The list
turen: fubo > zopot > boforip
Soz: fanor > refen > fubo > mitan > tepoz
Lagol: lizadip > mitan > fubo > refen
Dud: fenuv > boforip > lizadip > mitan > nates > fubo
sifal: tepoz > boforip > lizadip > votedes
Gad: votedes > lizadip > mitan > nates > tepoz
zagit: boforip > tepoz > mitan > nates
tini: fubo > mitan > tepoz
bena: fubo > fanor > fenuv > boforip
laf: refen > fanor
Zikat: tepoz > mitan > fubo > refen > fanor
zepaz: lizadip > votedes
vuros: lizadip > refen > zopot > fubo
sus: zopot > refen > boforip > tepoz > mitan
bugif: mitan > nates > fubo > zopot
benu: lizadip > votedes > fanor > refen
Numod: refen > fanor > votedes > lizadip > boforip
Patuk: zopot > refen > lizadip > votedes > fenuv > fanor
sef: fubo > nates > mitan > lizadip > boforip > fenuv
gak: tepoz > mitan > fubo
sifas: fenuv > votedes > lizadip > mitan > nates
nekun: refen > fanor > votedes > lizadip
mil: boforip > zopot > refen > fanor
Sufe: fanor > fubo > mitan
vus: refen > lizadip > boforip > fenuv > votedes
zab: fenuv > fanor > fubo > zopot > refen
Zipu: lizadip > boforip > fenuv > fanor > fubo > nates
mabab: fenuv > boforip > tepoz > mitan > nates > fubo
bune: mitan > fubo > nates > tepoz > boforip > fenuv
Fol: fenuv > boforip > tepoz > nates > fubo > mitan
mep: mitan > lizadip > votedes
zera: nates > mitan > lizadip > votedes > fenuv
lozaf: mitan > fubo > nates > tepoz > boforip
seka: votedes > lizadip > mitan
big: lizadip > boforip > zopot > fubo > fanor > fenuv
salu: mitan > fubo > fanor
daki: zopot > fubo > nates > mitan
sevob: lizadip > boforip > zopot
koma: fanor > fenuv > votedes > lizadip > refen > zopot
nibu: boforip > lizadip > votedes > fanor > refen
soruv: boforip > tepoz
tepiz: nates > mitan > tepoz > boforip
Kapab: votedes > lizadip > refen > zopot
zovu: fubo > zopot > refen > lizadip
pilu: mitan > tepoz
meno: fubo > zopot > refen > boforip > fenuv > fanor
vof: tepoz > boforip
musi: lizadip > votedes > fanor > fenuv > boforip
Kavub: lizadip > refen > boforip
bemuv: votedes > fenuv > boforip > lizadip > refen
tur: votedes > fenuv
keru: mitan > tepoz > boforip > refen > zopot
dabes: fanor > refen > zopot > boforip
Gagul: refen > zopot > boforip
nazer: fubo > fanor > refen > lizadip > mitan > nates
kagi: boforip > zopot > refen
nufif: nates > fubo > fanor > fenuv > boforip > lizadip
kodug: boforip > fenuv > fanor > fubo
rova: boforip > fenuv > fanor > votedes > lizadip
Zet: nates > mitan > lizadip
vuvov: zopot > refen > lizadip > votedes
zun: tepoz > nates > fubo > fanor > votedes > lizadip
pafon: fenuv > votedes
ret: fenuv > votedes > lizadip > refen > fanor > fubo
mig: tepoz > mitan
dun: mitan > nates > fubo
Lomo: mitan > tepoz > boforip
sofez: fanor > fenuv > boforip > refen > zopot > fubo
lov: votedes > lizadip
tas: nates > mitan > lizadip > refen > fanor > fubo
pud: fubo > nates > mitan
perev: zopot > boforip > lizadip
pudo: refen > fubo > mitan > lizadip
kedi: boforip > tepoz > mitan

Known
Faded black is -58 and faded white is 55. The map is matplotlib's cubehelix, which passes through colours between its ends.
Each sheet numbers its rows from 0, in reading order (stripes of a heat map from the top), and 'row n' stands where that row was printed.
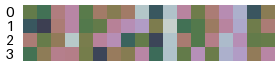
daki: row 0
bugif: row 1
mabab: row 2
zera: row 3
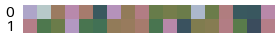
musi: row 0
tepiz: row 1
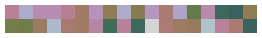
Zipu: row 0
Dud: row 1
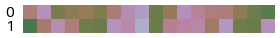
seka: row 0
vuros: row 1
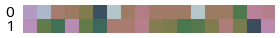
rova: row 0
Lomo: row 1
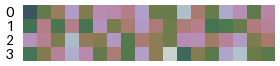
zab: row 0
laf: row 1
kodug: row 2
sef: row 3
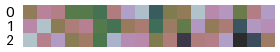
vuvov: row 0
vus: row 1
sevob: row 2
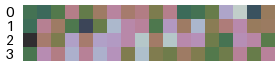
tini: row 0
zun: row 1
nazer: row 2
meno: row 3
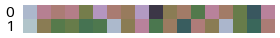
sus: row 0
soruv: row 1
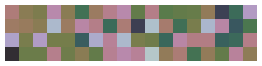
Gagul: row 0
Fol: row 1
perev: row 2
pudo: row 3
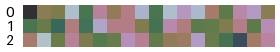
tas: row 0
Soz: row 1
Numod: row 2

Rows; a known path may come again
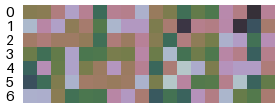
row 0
turen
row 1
sevob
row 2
tur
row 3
lozaf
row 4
ret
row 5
pud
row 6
sifal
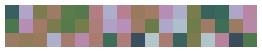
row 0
nekun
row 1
benu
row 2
Fol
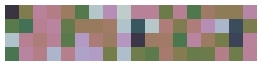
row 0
zovu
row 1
daki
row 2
sus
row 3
meno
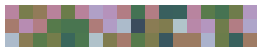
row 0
keru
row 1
vuvov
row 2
soruv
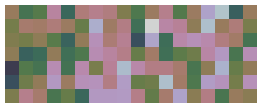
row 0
gak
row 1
sifas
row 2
Gad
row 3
pilu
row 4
salu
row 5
zab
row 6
lov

